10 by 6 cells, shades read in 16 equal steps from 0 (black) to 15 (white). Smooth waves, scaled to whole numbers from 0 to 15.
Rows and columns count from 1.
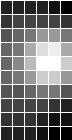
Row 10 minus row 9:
-1 -1 -1 -1 -1 -1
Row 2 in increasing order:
3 3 4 4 4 4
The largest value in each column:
6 8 11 15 15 12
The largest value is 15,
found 2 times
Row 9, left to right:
3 3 3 2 1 1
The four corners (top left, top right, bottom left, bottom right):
2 0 2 0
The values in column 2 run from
2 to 8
